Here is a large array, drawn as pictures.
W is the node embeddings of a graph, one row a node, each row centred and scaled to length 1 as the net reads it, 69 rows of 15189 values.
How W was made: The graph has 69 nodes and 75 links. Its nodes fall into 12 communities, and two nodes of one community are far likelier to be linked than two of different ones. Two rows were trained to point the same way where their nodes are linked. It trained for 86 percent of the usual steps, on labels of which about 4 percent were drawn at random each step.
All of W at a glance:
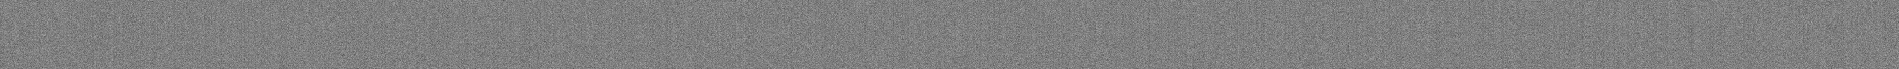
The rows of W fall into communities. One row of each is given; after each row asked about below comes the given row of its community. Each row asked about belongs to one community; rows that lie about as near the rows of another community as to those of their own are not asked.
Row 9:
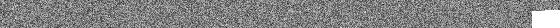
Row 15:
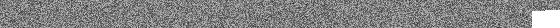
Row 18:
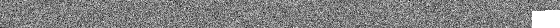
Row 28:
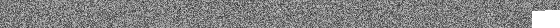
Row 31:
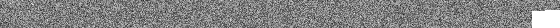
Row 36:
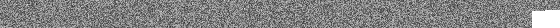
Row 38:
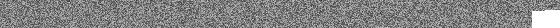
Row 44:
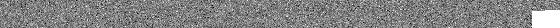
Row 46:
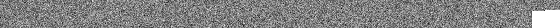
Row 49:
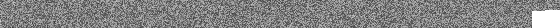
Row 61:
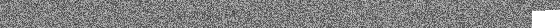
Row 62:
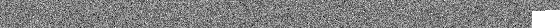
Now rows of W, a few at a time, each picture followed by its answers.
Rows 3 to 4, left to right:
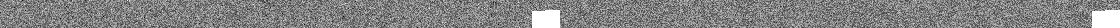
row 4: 15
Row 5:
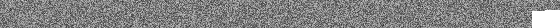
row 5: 31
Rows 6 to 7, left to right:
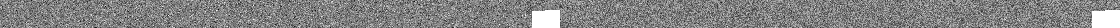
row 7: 18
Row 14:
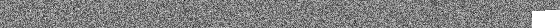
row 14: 18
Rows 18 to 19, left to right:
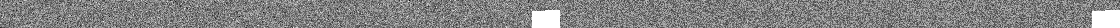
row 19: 61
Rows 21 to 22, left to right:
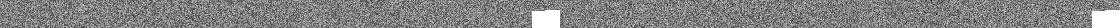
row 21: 38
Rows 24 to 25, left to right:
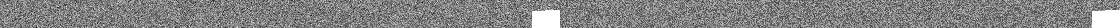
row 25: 62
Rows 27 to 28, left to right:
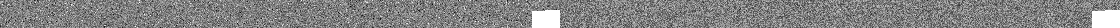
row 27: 49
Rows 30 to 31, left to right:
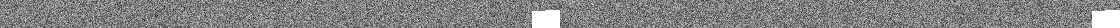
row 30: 49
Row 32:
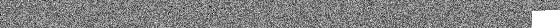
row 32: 62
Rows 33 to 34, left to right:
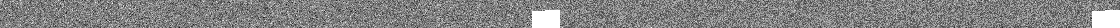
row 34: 49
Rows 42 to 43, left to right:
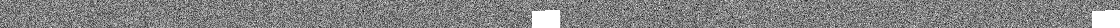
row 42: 28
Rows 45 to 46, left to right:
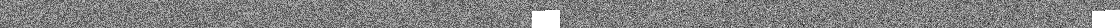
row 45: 18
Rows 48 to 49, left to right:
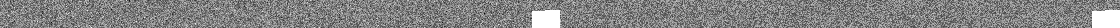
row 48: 61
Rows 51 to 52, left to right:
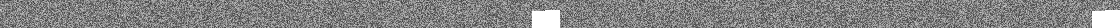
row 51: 61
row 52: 36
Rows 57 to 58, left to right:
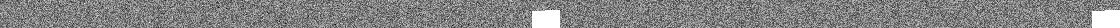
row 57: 36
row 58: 38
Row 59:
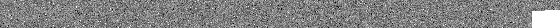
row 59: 46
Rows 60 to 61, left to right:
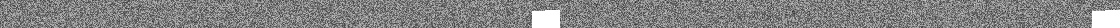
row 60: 44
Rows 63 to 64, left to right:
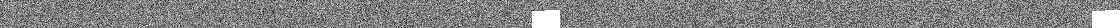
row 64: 36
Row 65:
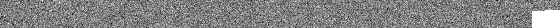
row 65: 28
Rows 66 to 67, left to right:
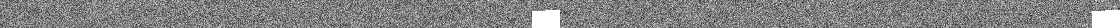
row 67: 9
